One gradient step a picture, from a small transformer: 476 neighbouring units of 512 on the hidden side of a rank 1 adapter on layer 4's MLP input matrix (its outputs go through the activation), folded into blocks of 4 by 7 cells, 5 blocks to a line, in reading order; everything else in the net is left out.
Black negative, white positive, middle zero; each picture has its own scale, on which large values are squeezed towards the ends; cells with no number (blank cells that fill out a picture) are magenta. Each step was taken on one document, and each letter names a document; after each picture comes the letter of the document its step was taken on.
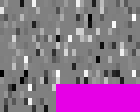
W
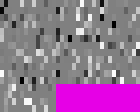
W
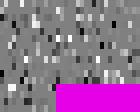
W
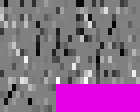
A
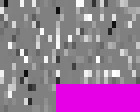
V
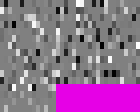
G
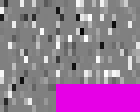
V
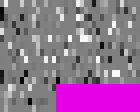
W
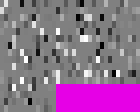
G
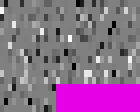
A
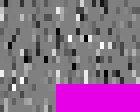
A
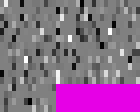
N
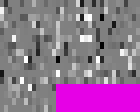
G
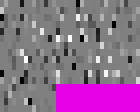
N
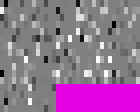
A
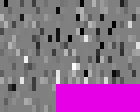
G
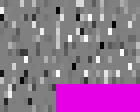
V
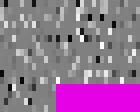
G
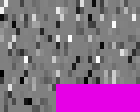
W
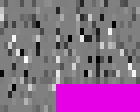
A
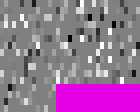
G
